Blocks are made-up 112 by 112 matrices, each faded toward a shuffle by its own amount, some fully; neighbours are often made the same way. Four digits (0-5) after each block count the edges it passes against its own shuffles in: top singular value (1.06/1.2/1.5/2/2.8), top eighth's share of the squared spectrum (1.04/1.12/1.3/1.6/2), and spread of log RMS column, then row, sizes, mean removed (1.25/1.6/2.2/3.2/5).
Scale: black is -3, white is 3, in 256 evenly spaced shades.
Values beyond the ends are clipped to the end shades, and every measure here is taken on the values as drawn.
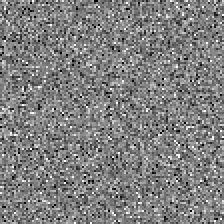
0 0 0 0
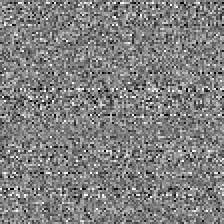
1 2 0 4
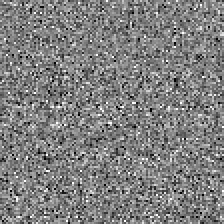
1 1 0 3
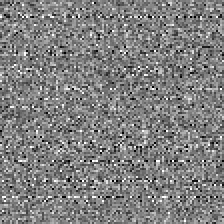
1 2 0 4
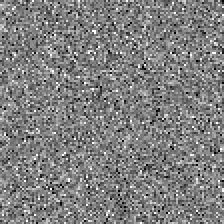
0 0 0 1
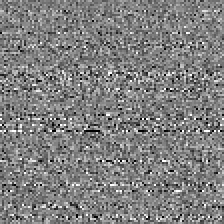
2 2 0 4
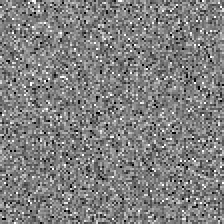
0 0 0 0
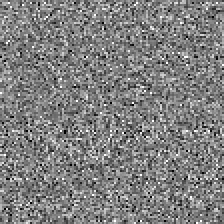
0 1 0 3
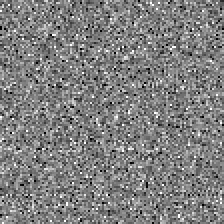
0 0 0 1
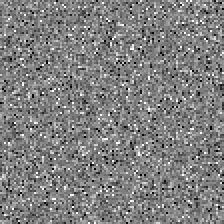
2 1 0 0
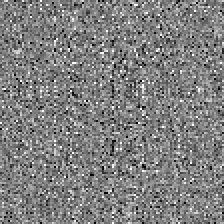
4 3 2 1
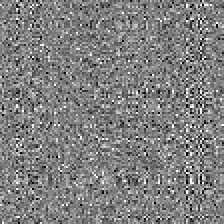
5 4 3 3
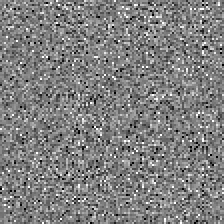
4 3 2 1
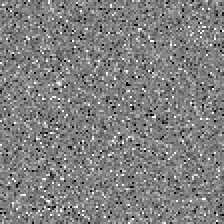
0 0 0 0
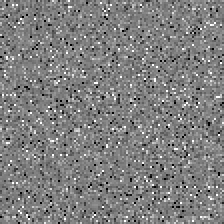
0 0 0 0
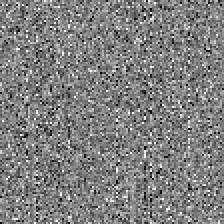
1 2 3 0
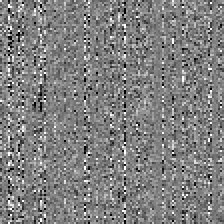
2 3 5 0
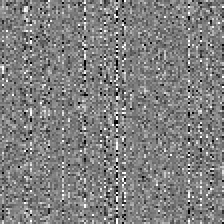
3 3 4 0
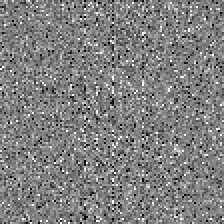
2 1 2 0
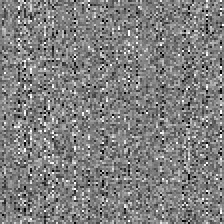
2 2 4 0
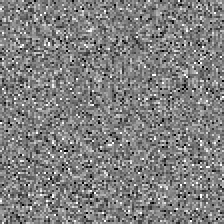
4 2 1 1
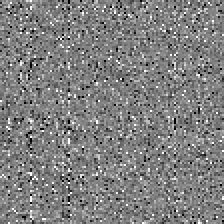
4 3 2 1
